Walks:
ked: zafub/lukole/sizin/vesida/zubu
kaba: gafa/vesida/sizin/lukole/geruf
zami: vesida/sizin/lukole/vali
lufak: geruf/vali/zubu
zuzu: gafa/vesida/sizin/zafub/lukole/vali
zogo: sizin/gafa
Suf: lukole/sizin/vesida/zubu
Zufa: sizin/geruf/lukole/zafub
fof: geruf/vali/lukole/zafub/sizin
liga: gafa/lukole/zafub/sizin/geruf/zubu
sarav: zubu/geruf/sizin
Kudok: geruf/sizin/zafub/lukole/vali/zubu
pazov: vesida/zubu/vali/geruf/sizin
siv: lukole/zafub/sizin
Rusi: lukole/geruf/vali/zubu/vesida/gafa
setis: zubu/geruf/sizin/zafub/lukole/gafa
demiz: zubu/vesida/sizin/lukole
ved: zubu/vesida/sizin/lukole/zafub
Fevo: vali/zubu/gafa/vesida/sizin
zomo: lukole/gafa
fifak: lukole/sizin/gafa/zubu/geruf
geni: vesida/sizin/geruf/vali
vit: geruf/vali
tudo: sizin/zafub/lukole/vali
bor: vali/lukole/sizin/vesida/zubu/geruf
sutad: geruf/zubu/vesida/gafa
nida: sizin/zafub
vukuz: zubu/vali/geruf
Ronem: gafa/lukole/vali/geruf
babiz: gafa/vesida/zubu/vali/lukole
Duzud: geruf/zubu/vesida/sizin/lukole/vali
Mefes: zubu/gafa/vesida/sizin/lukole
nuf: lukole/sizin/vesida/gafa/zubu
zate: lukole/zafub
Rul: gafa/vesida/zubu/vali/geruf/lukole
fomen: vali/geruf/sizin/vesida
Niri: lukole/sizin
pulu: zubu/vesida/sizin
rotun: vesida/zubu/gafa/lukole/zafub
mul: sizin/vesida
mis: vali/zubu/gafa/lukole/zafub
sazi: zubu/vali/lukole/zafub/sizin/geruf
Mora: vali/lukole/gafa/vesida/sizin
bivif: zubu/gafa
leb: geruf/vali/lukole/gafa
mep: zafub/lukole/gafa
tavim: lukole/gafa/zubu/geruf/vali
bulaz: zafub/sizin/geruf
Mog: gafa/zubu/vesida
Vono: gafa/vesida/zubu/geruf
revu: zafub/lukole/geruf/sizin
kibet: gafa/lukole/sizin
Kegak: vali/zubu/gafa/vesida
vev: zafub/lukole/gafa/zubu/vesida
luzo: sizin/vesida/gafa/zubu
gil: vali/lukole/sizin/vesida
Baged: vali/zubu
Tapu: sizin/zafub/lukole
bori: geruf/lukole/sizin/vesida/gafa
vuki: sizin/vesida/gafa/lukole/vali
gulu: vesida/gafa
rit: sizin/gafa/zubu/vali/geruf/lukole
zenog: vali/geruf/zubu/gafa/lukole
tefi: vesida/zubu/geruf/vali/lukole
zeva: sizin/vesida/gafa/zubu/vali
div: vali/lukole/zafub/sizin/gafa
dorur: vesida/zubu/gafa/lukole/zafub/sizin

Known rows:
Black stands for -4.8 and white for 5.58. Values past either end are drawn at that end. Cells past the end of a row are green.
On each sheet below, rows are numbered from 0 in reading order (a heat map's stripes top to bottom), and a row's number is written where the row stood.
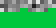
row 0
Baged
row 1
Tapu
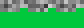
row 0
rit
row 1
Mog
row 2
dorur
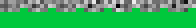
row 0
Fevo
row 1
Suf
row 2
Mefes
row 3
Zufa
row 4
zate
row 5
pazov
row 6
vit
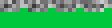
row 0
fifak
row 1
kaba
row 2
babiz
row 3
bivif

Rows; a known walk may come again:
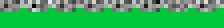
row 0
leb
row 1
zate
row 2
fomen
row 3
Kudok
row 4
fof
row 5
vit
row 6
Mefes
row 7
siv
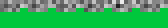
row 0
Vono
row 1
rit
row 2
luzo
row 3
kaba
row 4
Tapu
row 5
dorur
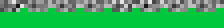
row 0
gulu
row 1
mis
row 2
tefi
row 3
bor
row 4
mul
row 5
revu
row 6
fifak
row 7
vuki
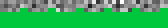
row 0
babiz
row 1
Ronem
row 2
Baged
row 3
Zufa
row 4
nida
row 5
Rusi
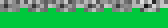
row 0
div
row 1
zami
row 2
Duzud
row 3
Suf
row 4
zenog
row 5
Niri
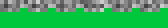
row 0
zuzu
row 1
ved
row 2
Fevo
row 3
bivif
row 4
Rul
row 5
nuf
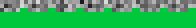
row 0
zomo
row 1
ked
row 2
zogo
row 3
mep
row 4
kibet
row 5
Kegak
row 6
pazov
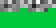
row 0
setis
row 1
bulaz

